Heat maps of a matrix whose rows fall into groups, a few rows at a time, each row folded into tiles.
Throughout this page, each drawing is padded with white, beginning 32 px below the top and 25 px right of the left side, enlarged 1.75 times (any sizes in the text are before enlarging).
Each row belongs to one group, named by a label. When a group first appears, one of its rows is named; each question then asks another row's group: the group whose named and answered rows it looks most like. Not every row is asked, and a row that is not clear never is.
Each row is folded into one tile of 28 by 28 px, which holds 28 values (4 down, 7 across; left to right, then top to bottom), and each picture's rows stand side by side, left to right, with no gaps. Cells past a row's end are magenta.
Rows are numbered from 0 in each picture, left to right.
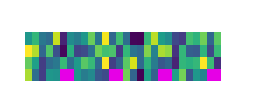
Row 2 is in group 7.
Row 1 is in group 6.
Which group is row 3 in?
6
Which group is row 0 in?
7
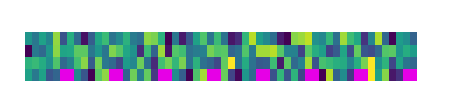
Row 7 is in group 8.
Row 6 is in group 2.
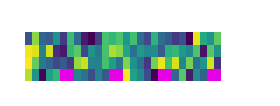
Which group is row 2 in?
8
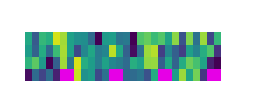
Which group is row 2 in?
6
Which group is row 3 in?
6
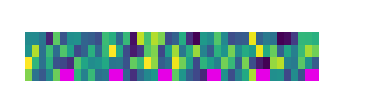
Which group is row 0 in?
7
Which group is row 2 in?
6
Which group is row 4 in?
7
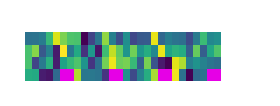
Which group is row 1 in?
8
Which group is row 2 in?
7
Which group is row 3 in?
7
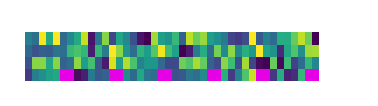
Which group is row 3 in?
6
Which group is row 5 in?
2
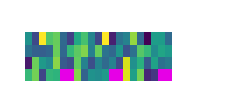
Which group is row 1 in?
7
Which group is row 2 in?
8
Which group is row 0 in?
6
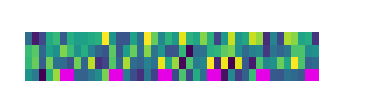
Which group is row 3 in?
2
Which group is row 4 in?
2
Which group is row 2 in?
2
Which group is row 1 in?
2
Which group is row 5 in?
6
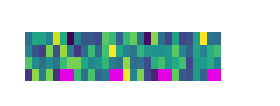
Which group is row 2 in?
8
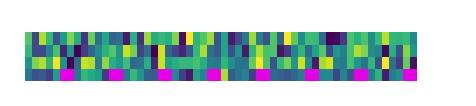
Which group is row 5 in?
6
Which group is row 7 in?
2
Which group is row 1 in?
6
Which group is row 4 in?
8
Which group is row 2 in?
2
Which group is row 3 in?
6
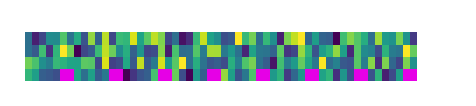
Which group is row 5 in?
6
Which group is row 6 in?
2
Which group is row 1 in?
6
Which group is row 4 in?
6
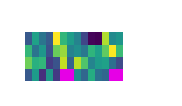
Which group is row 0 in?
2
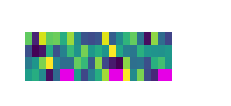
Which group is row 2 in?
8
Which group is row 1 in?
7
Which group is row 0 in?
6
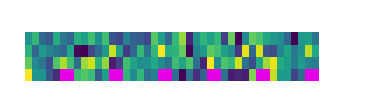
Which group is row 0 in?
8
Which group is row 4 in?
2
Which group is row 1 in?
6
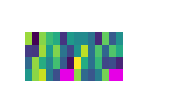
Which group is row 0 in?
6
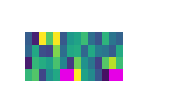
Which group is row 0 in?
6
